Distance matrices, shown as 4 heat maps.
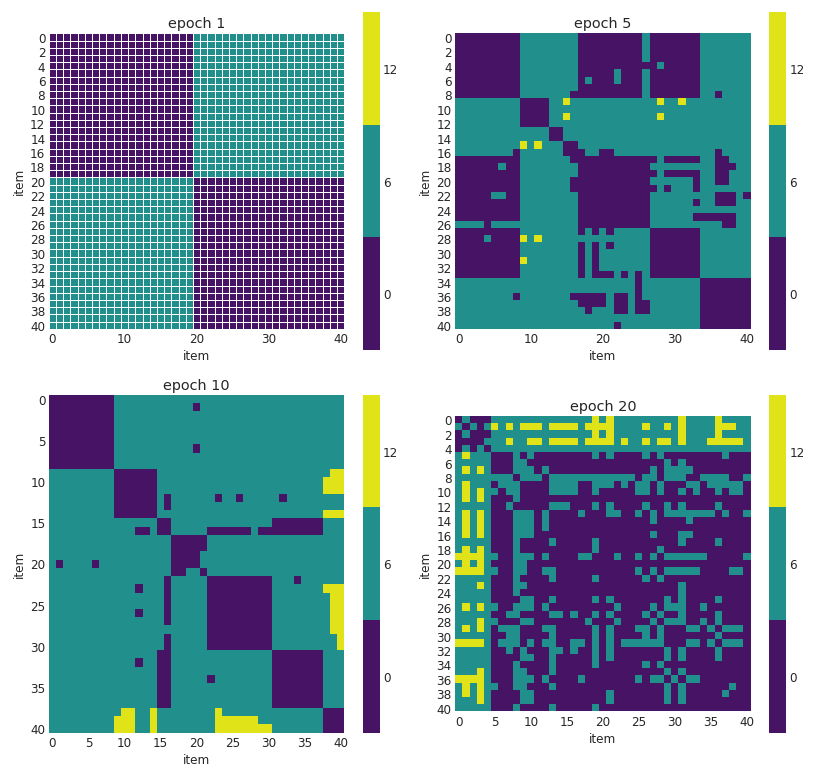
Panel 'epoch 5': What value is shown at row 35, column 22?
6
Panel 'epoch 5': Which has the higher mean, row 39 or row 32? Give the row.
39
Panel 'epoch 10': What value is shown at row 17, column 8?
6
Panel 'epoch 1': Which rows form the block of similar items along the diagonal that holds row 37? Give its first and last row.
20 to 40
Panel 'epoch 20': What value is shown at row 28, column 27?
6
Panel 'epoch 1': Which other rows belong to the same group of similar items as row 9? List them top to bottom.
0, 1, 2, 3, 4, 5, 6, 7, 8, 10, 11, 12, 13, 14, 15, 16, 17, 18, 19
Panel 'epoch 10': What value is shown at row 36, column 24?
6
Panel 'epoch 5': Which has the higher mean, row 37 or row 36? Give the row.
37
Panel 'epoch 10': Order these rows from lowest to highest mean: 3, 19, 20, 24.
3, 24, 20, 19
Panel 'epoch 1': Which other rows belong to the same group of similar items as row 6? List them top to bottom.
0, 1, 2, 3, 4, 5, 7, 8, 9, 10, 11, 12, 13, 14, 15, 16, 17, 18, 19
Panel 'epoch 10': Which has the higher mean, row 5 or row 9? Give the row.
9
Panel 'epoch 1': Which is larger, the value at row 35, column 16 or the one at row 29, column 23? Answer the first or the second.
the first
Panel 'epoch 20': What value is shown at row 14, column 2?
6
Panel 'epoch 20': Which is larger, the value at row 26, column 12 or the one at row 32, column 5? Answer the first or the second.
the first
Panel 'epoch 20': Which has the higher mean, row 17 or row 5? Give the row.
5
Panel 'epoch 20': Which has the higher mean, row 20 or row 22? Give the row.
22
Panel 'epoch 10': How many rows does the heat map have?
41
